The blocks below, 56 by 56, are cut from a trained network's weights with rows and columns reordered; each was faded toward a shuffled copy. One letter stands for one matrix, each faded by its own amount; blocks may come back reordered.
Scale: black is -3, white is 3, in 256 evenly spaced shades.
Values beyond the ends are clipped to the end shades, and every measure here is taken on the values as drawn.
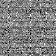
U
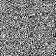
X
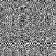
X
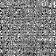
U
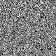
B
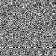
X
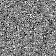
B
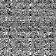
U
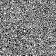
B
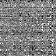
U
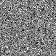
B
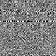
X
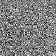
X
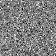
B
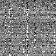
U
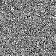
B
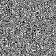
B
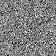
B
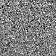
B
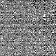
U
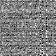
U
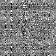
U
